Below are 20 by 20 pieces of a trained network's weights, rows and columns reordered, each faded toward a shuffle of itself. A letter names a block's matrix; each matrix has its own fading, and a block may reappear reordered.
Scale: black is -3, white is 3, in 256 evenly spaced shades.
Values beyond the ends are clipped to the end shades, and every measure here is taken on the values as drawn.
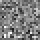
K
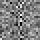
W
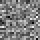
W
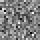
K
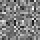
W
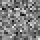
K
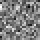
W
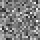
K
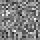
W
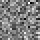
W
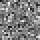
K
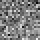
K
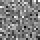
K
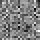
W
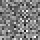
W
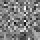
W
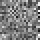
W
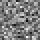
W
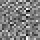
W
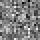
K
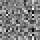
W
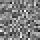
W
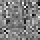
W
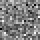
K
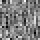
W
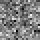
K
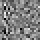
W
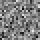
K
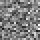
K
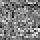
K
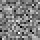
K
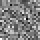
K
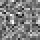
W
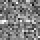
K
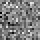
K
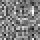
W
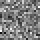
K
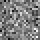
K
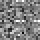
K
